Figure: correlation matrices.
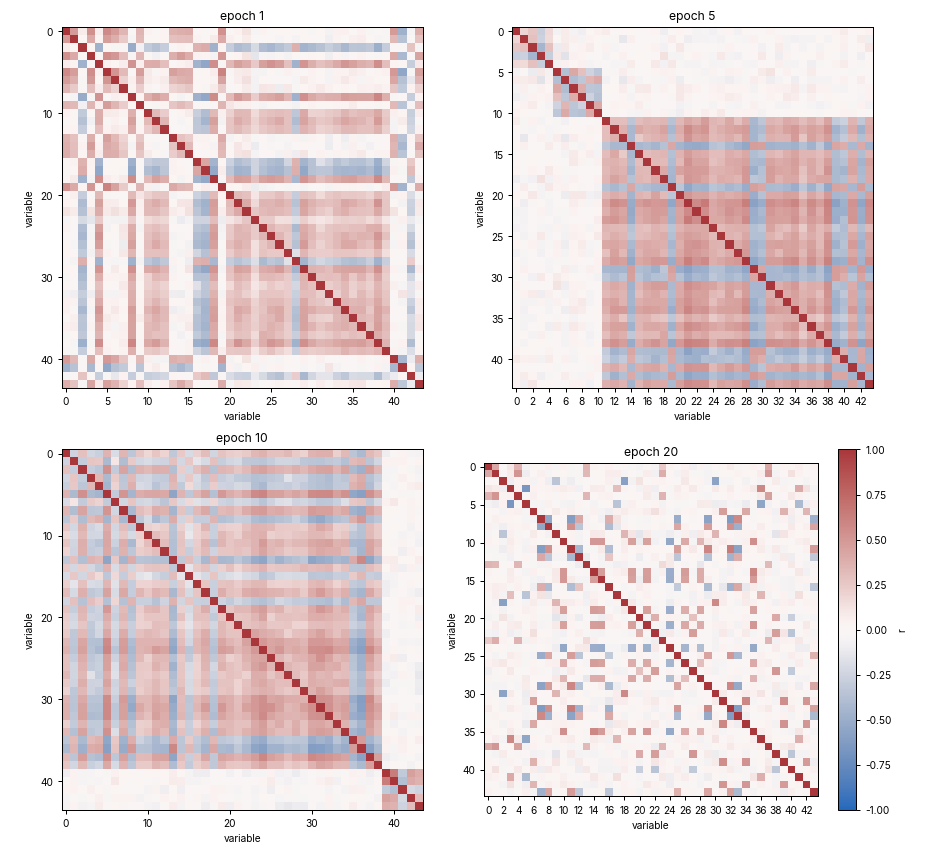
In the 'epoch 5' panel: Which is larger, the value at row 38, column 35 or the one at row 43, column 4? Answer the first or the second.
the first
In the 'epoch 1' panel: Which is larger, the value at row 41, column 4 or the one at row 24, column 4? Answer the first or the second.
the second
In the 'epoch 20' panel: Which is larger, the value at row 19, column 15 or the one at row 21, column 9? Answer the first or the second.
the first
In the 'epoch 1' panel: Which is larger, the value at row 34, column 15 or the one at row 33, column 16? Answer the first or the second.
the first
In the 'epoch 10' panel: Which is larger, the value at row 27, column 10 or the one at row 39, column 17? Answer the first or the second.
the first
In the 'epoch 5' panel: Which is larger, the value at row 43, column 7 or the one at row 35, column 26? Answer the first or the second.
the second
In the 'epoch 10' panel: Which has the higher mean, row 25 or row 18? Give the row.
25
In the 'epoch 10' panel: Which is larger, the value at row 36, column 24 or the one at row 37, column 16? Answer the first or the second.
the second
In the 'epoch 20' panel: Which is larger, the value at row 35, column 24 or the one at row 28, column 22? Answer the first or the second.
the second
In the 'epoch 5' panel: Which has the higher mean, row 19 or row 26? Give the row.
26
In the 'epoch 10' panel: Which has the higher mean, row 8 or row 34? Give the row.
34
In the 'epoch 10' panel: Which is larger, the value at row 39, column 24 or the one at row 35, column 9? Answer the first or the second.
the first
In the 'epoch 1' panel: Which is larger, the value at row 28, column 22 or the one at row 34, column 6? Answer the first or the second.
the second
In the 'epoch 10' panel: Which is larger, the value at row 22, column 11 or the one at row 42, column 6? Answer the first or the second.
the first
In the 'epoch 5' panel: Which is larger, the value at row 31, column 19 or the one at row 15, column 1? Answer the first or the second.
the second
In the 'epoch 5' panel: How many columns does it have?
44
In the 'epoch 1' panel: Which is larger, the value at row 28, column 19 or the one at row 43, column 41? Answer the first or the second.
the first
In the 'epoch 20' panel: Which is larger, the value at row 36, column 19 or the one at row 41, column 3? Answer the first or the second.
the second
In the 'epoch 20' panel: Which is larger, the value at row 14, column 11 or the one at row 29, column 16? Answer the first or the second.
the first
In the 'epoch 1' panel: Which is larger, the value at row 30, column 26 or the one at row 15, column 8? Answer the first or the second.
the first
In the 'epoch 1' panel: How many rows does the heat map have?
44
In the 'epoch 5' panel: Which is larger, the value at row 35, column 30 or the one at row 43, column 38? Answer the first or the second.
the second
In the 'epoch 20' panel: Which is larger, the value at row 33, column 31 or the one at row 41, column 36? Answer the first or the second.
the second
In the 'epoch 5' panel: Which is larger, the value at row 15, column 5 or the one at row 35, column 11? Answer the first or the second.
the second
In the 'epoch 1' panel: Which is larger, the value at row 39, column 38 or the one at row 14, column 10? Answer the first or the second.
the first
